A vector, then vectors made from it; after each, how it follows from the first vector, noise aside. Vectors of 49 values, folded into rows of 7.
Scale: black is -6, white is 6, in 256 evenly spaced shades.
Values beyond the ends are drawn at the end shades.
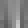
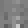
partly zeroed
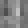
wrapped around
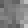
wrapped around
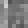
wrapped around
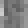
wrapped around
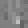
partly zeroed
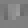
partly zeroed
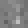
partly zeroed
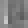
wrapped around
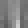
copied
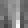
scaled up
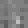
partly zeroed
